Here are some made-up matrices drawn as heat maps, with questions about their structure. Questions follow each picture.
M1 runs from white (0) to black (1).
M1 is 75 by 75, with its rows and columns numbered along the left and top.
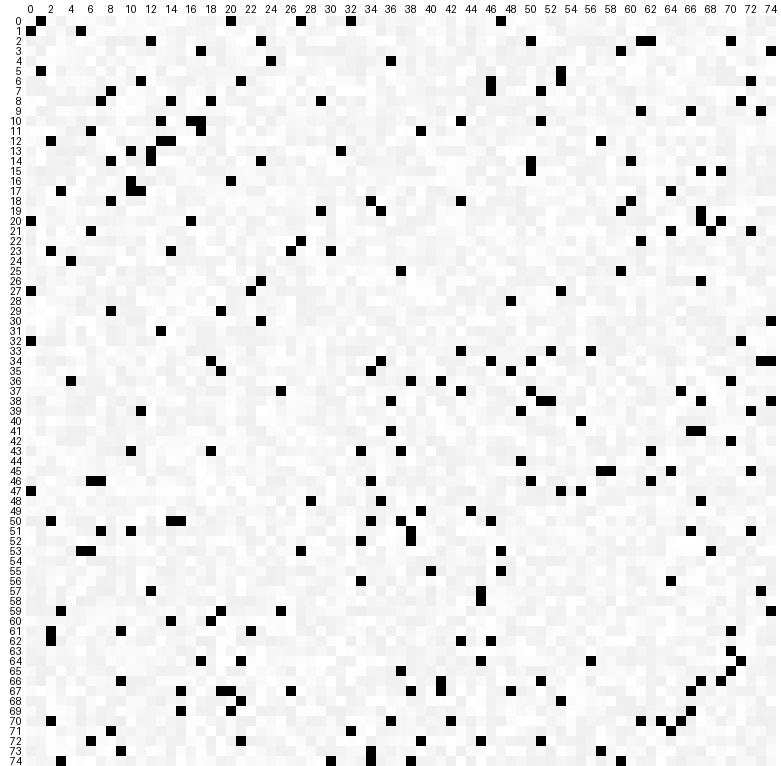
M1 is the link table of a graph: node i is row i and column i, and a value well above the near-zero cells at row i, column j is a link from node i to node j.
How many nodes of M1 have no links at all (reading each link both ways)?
1
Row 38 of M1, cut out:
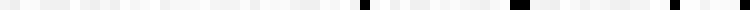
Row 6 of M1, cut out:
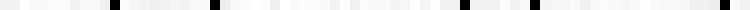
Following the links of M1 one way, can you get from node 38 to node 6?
yes
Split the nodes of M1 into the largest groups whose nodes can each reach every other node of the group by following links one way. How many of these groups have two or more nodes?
1
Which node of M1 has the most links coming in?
node 67
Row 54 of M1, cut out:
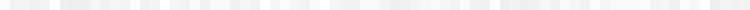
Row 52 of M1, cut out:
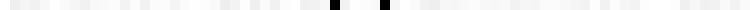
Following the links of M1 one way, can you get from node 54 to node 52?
no
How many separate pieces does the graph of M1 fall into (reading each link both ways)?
2
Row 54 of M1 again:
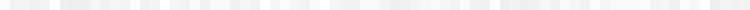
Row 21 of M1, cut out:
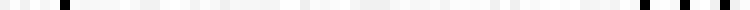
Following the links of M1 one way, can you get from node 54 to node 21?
no
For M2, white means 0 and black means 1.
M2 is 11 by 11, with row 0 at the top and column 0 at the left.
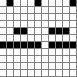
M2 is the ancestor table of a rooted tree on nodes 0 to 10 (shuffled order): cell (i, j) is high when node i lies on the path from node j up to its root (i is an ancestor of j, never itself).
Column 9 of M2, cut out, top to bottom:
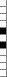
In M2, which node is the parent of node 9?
4
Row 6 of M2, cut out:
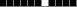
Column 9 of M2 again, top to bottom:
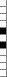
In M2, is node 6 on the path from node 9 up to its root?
yes
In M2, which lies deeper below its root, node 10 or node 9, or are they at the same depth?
the same depth
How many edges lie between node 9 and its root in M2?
2
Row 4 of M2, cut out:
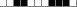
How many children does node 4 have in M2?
5
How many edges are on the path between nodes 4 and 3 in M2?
1
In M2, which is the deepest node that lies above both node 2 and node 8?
4
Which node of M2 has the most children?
4
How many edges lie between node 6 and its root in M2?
0
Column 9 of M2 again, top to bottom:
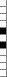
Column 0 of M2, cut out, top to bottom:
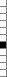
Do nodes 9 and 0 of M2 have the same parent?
no
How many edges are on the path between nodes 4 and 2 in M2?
1
